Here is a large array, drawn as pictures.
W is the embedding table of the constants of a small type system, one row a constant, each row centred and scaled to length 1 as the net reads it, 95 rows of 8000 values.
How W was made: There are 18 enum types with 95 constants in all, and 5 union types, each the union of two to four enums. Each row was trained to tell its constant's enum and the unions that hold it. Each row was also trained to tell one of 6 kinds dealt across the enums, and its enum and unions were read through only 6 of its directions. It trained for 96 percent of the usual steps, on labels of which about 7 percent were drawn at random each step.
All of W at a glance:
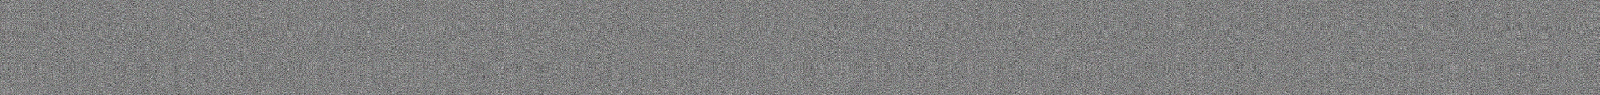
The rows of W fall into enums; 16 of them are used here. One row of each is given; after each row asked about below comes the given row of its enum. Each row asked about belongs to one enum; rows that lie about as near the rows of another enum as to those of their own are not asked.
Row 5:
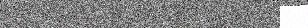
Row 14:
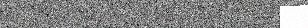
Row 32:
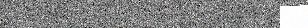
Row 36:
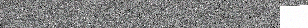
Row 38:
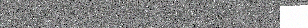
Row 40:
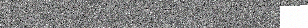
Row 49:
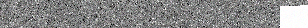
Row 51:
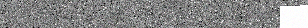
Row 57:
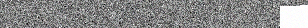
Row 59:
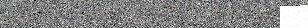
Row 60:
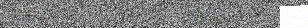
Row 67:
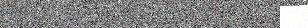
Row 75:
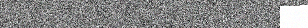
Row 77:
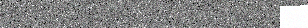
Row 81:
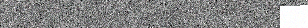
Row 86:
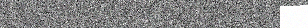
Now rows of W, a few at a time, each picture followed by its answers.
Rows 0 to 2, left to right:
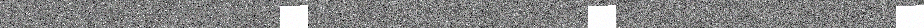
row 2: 49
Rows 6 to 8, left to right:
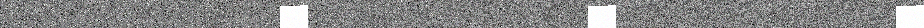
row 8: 14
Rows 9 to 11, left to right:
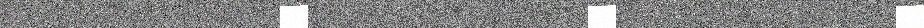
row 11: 57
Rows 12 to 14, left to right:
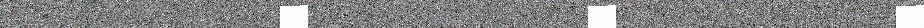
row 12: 40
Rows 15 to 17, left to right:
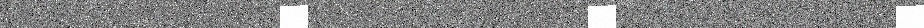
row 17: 5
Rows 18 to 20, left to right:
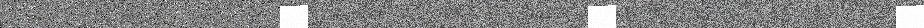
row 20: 14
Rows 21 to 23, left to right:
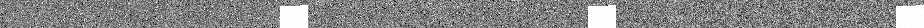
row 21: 60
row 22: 5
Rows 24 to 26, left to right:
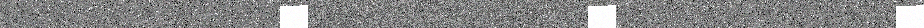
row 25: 38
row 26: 5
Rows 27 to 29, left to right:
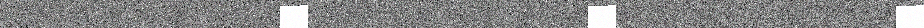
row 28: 59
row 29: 14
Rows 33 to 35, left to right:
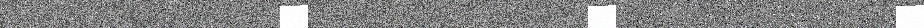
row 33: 57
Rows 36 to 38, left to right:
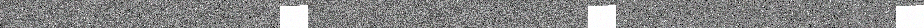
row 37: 60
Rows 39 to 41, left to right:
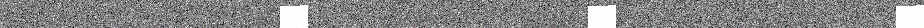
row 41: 49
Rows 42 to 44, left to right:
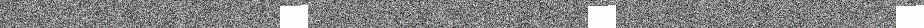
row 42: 57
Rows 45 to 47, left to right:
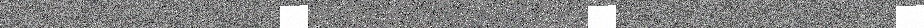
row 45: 40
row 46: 57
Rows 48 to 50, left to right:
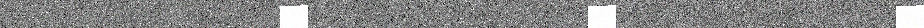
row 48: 60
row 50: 81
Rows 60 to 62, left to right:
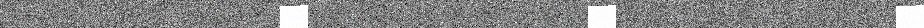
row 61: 5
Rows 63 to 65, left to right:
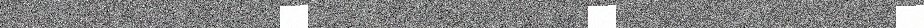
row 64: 67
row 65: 14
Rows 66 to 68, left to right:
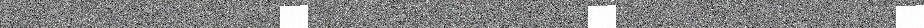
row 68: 67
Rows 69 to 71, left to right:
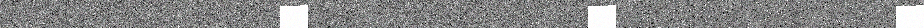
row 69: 49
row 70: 67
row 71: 59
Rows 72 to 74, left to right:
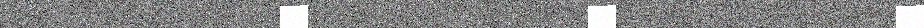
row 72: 67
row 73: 32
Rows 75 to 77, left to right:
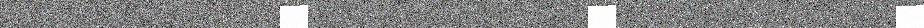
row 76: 40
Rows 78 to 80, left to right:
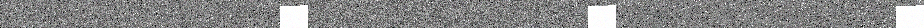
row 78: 32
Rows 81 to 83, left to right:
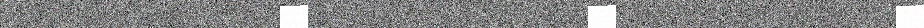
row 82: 40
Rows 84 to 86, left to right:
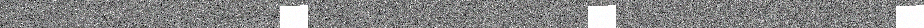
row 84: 36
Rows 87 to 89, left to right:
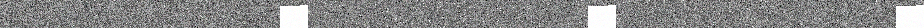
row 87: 40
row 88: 60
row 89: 59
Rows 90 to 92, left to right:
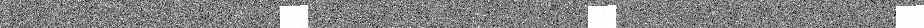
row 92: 5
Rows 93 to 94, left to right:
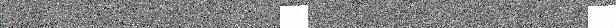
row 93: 67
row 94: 14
